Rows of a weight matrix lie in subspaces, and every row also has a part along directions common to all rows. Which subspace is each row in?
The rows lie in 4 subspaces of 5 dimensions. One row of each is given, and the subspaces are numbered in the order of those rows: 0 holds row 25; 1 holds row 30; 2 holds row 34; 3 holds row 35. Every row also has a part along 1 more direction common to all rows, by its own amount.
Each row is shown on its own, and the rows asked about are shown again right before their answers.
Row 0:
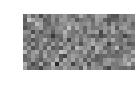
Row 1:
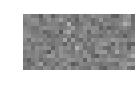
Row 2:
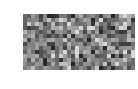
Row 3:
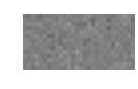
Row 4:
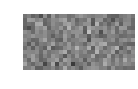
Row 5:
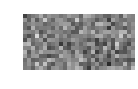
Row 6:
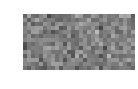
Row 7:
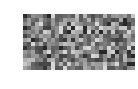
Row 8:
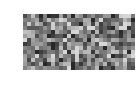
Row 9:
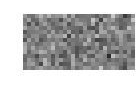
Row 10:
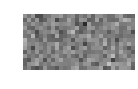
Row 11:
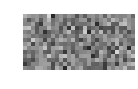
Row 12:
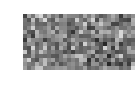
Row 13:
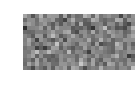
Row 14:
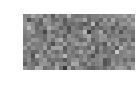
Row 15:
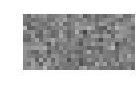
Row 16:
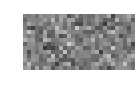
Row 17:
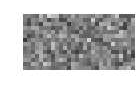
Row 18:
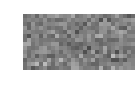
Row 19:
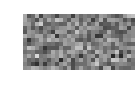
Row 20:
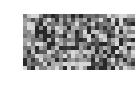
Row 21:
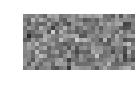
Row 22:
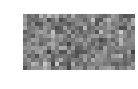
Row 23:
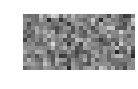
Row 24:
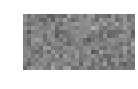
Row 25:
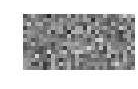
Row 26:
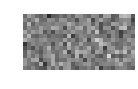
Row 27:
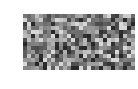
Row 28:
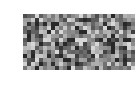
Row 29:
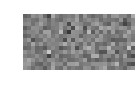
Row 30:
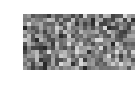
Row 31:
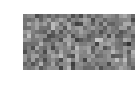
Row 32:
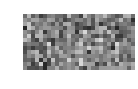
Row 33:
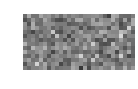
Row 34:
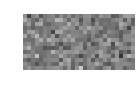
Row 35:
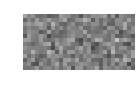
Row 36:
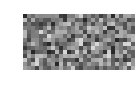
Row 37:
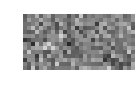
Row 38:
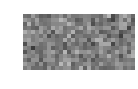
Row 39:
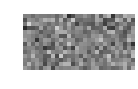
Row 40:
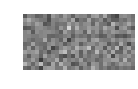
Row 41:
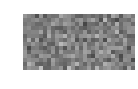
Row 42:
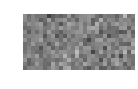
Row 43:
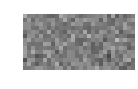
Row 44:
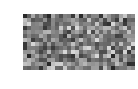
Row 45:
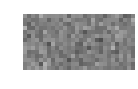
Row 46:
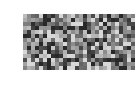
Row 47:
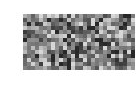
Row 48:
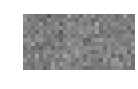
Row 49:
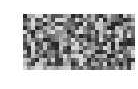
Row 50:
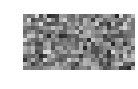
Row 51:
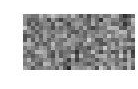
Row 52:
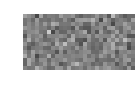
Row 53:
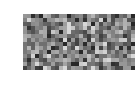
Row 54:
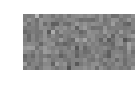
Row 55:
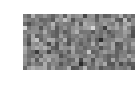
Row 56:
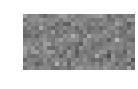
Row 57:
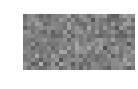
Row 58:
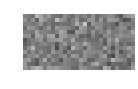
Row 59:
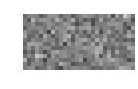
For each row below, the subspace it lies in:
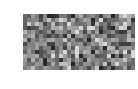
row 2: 1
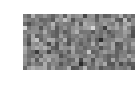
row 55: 1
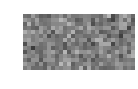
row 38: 2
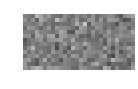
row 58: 2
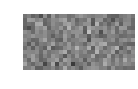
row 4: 0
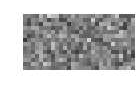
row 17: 3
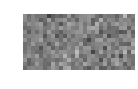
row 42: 1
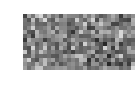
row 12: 2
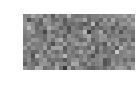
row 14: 0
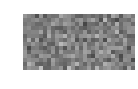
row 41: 3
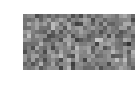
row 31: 3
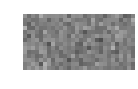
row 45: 1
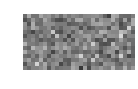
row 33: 2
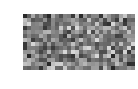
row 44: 0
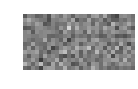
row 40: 0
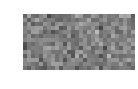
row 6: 2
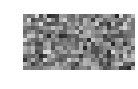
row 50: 3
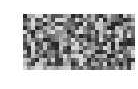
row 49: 2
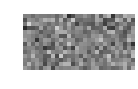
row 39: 1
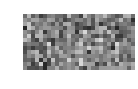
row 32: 1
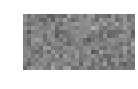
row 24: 1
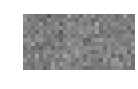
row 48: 1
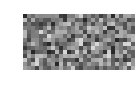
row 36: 3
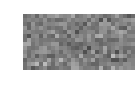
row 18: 2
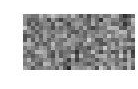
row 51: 1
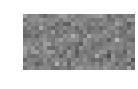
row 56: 3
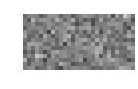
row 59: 3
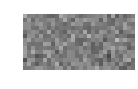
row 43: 3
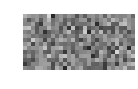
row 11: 0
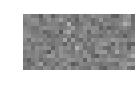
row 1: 0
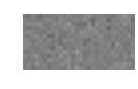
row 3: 2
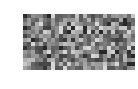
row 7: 0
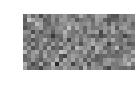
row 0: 0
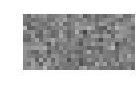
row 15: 1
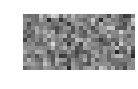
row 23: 0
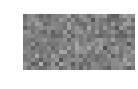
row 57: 0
